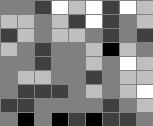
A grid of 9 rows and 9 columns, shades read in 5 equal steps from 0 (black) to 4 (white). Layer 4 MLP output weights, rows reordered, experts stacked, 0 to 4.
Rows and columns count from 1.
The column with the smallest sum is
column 7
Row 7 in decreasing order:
4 3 3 2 2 2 1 1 1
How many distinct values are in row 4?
4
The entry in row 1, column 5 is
3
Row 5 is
2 2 1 2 2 3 2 4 3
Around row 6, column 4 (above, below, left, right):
2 1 3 2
